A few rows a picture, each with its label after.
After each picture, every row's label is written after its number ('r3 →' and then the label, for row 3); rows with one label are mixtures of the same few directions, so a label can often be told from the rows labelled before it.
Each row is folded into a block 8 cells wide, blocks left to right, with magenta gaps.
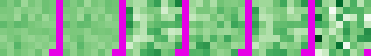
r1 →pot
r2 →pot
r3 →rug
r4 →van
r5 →rug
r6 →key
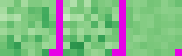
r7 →van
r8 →van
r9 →rug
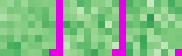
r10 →van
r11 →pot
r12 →pot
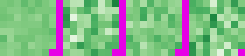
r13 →key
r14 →rug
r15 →pot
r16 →pot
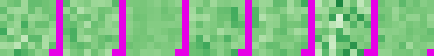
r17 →rug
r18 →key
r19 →rug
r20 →van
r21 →rug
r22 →pot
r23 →key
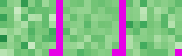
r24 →key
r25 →rug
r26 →pot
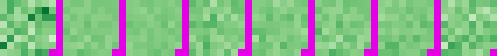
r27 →van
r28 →rug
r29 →pot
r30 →pot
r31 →key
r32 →rug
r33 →van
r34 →van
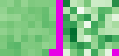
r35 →van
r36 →key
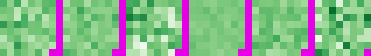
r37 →pot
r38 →key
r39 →van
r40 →pot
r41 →rug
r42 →key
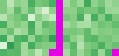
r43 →van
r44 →pot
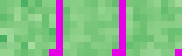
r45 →key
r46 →rug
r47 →rug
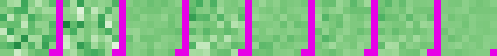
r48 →rug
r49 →pot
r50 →key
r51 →van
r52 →van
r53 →rug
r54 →van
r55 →rug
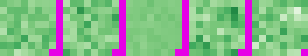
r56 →rug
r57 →key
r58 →pot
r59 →van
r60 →van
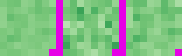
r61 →rug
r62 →pot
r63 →rug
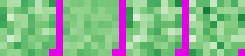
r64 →rug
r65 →rug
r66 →rug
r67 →key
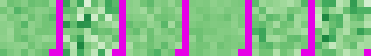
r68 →key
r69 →pot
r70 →pot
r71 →key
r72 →key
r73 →rug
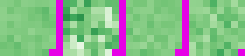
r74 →van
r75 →van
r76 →rug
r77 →pot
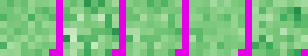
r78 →van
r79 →key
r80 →key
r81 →key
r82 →van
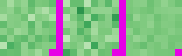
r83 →van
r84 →key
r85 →rug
